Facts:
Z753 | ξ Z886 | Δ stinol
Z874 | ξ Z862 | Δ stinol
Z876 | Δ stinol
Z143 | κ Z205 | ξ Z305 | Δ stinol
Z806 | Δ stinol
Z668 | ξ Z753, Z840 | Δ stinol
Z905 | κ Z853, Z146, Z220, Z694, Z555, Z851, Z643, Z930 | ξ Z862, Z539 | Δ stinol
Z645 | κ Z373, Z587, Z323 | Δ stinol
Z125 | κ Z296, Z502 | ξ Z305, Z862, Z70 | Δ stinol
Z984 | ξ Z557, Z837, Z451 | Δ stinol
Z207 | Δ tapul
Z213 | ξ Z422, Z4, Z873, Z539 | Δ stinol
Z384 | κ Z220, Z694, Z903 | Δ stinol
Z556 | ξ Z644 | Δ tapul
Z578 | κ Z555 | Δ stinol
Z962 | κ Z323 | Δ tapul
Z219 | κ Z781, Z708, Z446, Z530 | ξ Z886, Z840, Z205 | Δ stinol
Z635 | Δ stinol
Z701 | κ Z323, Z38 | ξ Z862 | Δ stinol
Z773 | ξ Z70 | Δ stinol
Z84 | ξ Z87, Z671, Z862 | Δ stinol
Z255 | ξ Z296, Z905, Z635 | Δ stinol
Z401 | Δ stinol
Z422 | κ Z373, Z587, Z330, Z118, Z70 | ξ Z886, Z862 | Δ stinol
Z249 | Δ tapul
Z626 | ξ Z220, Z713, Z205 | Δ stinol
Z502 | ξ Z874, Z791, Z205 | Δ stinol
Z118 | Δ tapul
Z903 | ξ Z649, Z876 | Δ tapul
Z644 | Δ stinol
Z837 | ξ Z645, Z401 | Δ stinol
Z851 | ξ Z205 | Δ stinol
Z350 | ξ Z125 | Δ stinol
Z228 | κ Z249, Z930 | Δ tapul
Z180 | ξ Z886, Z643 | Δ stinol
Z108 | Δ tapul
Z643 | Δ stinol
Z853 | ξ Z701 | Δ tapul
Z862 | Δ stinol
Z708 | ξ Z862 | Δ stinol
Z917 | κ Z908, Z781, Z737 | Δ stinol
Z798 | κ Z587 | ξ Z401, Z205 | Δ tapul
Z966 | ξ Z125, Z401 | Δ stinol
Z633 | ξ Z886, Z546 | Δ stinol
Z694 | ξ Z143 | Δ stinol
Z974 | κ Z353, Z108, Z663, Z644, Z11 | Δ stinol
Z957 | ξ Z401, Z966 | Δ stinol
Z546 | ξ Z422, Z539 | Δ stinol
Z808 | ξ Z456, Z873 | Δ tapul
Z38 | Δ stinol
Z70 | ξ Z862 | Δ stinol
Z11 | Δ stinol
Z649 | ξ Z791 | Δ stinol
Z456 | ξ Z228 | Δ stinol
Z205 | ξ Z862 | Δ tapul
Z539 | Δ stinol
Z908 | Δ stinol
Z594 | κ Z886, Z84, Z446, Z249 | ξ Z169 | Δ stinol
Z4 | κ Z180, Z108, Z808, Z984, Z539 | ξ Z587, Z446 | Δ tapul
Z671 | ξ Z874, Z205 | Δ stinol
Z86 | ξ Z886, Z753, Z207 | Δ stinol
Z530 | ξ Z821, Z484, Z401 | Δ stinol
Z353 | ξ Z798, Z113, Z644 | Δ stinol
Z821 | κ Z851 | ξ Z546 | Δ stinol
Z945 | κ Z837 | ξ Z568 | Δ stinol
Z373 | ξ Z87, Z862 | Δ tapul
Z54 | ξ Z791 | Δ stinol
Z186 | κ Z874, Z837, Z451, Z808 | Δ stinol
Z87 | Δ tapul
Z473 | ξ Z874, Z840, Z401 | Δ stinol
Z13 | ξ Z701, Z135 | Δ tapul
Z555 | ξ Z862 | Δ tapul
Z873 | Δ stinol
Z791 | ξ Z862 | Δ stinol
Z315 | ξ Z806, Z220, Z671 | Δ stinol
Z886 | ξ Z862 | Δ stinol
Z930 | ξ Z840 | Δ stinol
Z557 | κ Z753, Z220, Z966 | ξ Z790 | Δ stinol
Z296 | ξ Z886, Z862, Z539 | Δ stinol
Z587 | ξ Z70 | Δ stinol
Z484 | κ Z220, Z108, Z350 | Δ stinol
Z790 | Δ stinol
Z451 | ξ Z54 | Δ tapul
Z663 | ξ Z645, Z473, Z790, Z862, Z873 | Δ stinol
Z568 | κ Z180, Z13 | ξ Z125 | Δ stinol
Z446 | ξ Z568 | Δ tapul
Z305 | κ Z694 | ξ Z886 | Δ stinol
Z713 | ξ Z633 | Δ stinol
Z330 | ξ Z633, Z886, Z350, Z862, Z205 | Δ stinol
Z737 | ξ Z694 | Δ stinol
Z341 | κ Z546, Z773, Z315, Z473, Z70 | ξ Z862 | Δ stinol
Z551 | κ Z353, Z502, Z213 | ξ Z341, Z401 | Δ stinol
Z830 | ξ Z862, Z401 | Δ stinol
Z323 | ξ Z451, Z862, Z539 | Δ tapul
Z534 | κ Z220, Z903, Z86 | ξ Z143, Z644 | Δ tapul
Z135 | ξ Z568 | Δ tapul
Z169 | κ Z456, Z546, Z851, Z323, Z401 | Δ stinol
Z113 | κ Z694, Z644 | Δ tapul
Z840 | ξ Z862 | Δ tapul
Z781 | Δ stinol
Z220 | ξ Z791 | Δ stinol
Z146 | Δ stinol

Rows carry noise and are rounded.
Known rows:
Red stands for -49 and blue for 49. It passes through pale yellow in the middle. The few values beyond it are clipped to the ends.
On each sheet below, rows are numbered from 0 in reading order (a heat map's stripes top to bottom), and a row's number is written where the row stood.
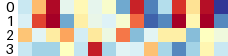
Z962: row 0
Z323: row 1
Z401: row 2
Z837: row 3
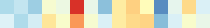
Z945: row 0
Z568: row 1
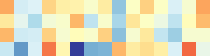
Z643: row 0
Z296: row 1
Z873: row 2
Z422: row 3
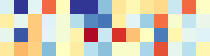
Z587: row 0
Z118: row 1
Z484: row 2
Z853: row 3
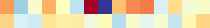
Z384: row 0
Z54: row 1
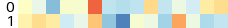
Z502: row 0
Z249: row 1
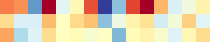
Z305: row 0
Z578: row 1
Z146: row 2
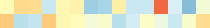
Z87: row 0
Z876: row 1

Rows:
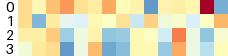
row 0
Z169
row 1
Z966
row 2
Z135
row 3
Z13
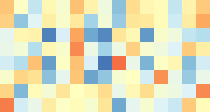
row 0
Z930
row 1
Z737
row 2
Z808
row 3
Z219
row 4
Z108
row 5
Z446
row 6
Z753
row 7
Z456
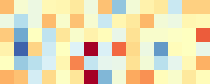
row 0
Z546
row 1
Z143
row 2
Z86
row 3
Z557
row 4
Z180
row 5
Z905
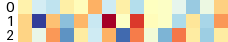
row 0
Z874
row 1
Z220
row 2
Z903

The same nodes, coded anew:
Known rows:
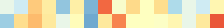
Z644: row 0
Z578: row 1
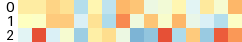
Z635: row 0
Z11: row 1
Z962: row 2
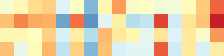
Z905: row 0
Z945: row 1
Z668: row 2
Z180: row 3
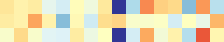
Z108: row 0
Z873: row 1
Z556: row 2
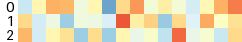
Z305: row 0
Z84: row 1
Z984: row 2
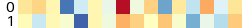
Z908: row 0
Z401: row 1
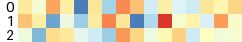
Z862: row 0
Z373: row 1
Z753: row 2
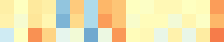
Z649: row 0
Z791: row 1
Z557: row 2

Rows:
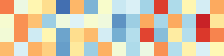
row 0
Z837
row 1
Z228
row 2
Z798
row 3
Z539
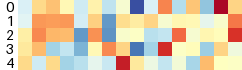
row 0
Z113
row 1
Z974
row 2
Z186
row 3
Z118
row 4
Z886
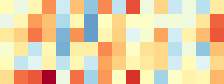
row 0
Z353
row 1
Z484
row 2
Z568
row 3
Z38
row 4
Z851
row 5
Z125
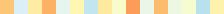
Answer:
Z663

